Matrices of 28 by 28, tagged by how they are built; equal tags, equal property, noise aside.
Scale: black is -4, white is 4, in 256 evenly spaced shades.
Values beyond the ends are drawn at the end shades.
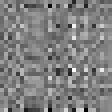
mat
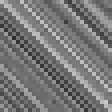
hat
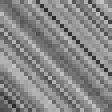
hat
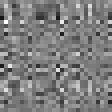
mat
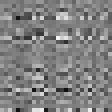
mat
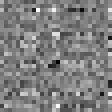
mat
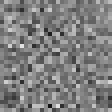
mat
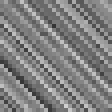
hat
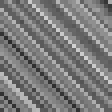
hat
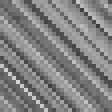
hat
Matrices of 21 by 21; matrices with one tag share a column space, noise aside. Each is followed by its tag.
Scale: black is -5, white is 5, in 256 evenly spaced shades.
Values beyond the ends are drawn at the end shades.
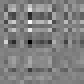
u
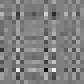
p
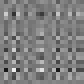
p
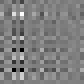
p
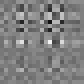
u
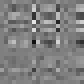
u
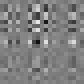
u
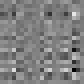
p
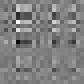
u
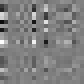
u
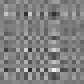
p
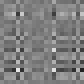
p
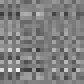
p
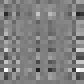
p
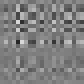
u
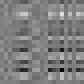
p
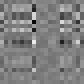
u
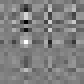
u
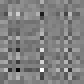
p
